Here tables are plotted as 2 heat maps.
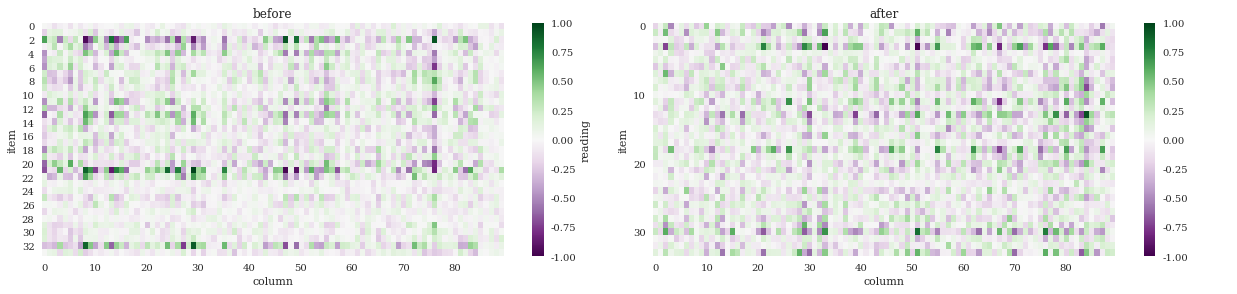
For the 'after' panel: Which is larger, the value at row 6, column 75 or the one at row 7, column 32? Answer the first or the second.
the first
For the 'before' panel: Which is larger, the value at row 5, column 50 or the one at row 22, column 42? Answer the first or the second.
the second
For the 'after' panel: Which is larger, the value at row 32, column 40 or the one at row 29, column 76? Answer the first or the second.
the first
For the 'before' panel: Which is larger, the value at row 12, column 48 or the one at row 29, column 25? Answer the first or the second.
the second
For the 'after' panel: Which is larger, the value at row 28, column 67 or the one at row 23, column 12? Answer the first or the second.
the second
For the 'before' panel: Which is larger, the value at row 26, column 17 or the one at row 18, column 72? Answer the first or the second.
the first
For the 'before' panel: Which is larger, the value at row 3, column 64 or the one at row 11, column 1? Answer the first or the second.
the second
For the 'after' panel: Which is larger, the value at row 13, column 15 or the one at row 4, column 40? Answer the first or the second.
the first
